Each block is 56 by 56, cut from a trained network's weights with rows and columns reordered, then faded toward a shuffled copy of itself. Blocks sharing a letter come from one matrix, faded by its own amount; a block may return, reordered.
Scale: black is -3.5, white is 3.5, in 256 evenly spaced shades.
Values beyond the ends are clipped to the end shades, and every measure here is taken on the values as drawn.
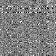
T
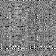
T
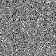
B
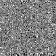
B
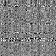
T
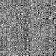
T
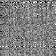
T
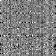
T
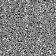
B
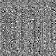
T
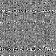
T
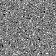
B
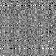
T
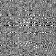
T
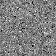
B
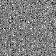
B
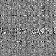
T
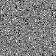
B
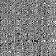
T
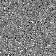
B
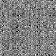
T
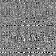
T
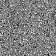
B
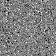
B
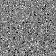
B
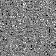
B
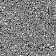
B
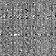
T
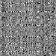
T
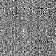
T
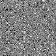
B
